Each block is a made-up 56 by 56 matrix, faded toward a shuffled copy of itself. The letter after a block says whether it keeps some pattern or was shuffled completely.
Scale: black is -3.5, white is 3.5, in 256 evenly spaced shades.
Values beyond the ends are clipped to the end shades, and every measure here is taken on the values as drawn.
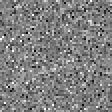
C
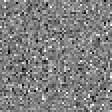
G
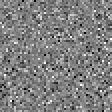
G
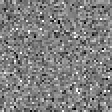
G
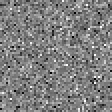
C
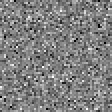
C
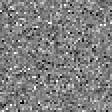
C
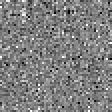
G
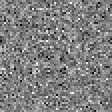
G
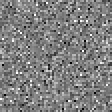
C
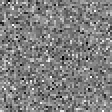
C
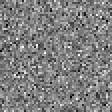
G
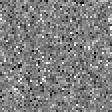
C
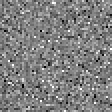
C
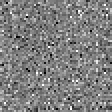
G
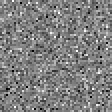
C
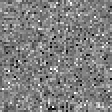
G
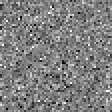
G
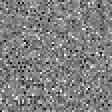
G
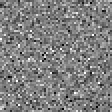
C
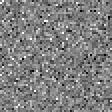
C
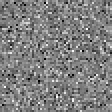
G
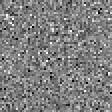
C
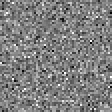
G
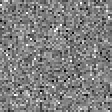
C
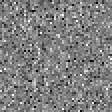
C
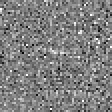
G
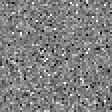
C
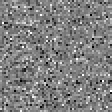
G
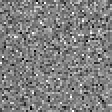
C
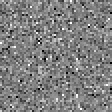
C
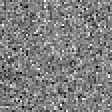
C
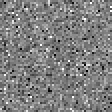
G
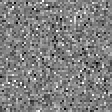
C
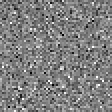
G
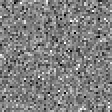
C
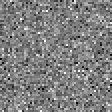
C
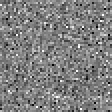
C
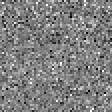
G
